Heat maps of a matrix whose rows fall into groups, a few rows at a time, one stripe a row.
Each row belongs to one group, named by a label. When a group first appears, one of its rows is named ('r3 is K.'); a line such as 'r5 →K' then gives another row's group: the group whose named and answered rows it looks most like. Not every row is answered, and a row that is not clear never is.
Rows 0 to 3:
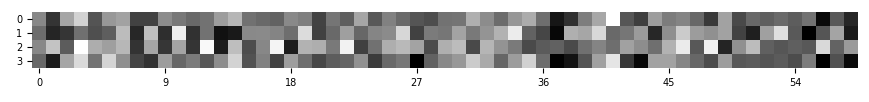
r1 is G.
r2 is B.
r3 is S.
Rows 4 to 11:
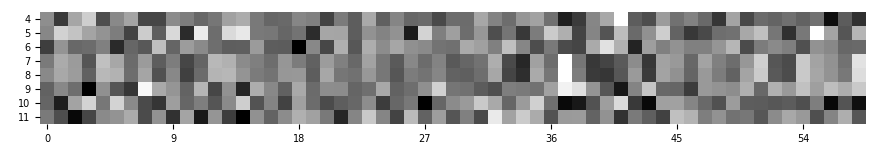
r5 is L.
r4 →S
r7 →L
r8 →L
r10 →S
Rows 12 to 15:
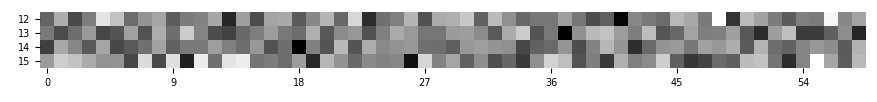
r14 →L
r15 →L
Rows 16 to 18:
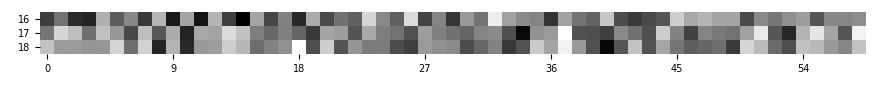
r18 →L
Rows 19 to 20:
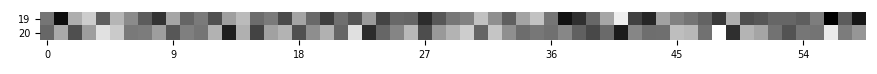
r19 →S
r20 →B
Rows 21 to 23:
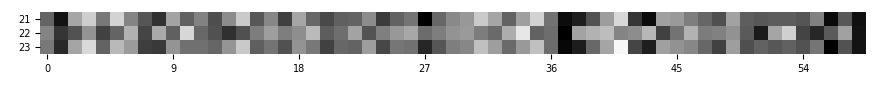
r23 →S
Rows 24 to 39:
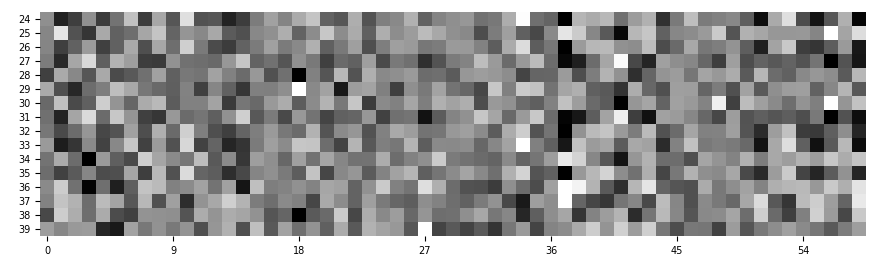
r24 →G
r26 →G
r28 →L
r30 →B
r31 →S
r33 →G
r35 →G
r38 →L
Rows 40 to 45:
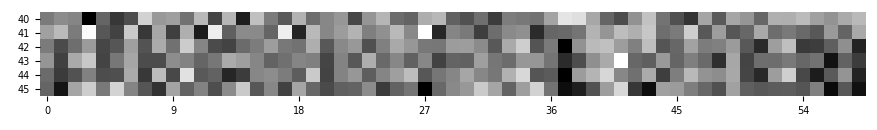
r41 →B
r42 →G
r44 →G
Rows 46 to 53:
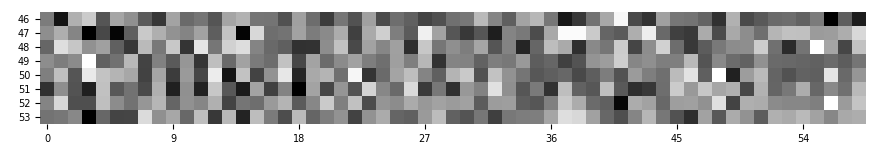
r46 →S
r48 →L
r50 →B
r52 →B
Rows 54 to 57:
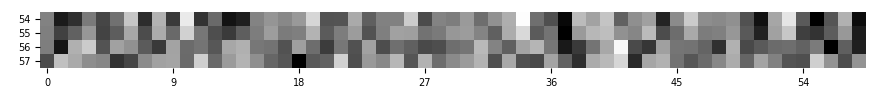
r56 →S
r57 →L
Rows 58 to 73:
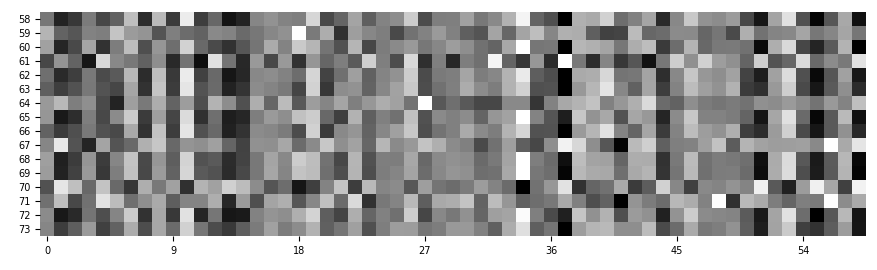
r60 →G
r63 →G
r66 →G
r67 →B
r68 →G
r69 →G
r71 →B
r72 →G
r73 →G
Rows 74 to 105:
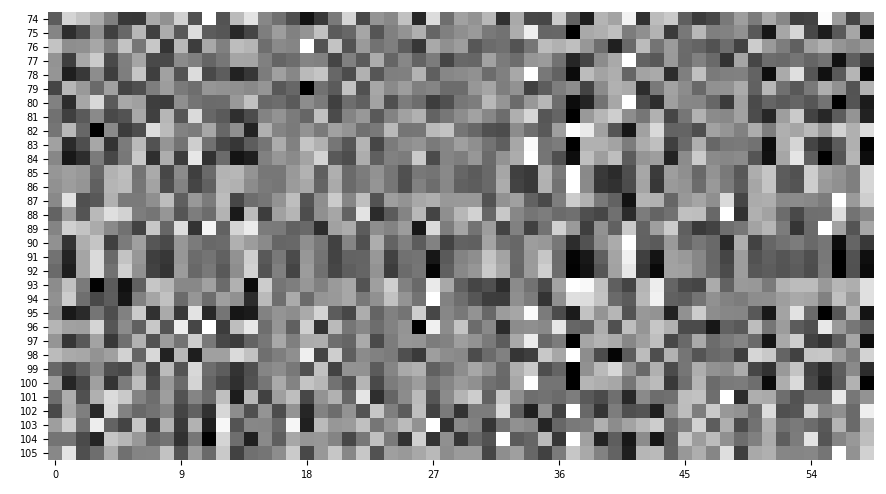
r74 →L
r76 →L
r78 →G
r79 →L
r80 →S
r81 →G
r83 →G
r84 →G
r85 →L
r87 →B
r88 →B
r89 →L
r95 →G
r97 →G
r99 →G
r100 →G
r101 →B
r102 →L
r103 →B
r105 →B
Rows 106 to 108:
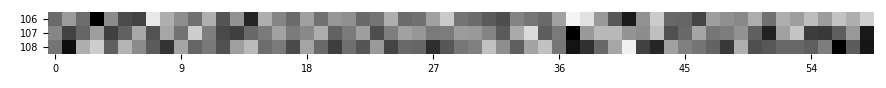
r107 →G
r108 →S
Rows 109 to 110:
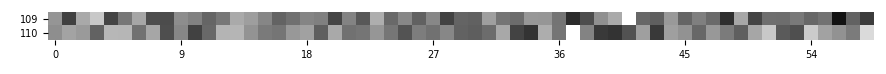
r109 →S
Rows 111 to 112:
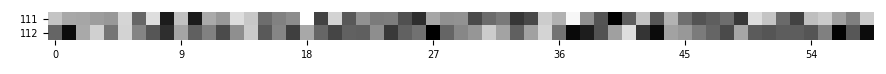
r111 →L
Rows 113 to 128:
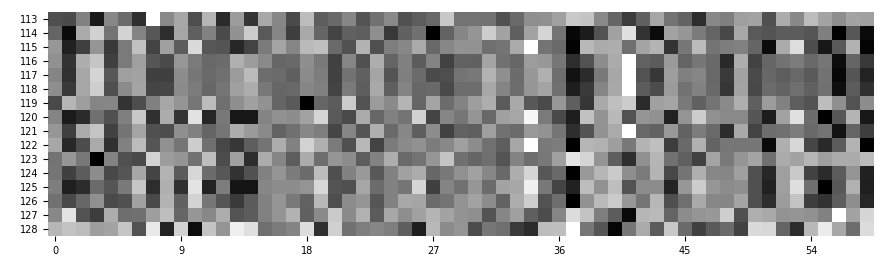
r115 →G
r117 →S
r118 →S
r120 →G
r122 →G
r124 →G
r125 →G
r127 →B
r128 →L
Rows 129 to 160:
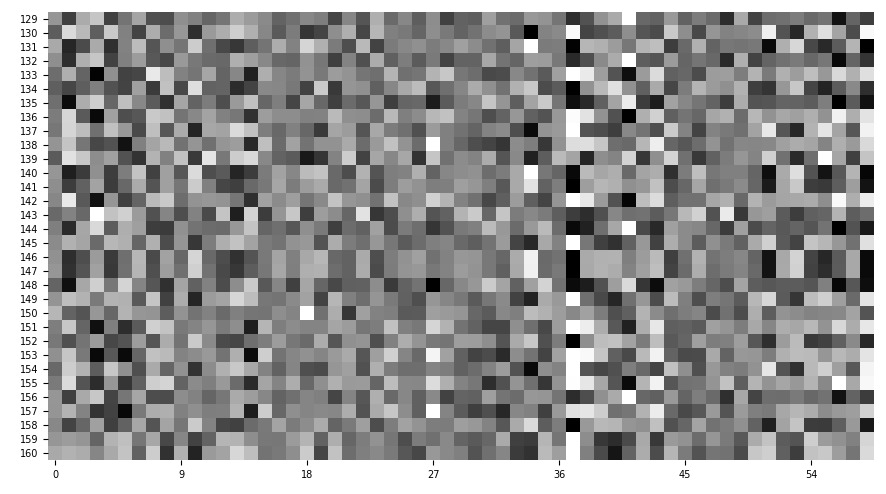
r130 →L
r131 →G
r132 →S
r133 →B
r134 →G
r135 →S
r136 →B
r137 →L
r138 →B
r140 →G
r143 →B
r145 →L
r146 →G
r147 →G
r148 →S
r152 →G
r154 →L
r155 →B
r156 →S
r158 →G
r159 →L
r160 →L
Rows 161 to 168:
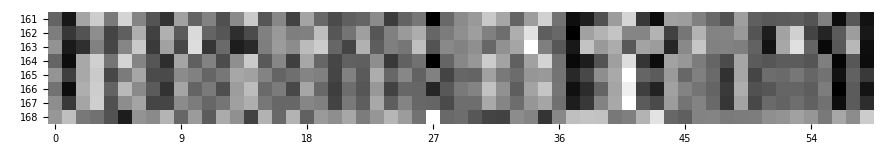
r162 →G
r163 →G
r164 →S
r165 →S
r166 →S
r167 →S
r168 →B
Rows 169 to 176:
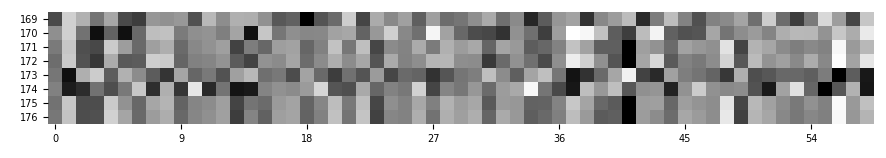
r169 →L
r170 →B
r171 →B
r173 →S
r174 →G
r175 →B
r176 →B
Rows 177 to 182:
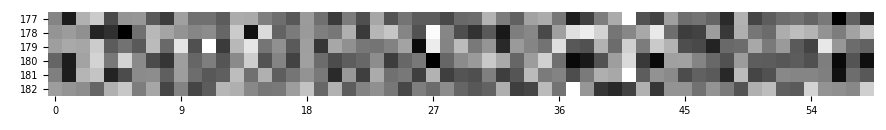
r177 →S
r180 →S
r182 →L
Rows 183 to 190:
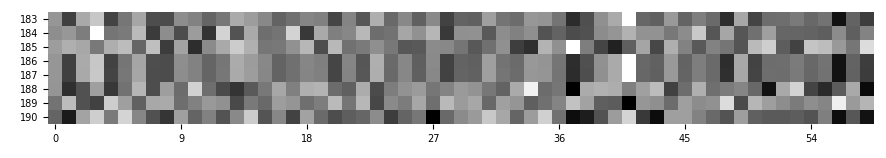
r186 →S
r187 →S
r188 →G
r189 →B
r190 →S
